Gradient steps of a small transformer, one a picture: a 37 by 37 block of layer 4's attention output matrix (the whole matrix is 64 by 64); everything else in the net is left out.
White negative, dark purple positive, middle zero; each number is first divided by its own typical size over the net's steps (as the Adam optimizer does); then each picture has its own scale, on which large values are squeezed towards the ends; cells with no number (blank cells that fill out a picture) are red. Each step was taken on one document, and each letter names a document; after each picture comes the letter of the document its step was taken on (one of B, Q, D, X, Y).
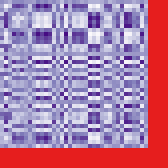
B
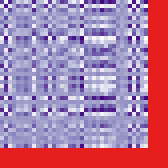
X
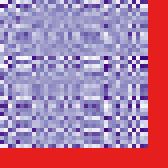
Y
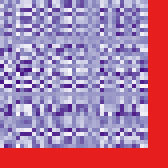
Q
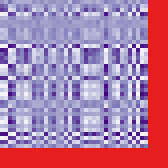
Y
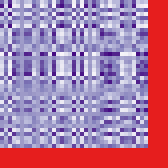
Q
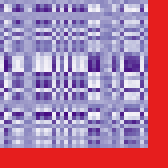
B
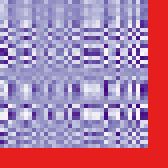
Y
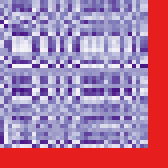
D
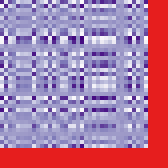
X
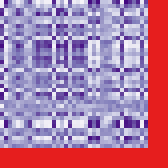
B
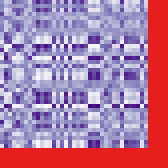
B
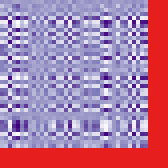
Y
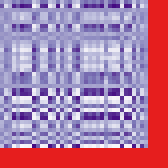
D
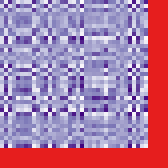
X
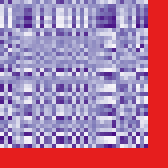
Q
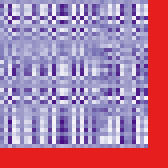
Q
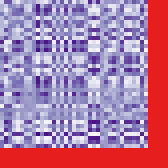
B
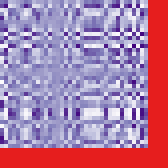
Y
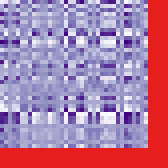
X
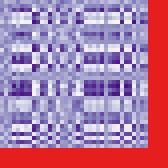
D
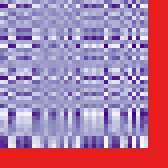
Y
